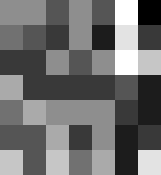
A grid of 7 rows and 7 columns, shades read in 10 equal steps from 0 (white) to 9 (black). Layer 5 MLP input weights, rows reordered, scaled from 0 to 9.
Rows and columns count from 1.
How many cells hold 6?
8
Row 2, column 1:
5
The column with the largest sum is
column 7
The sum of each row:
33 38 30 45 35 41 27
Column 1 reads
4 5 7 3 5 6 2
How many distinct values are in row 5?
5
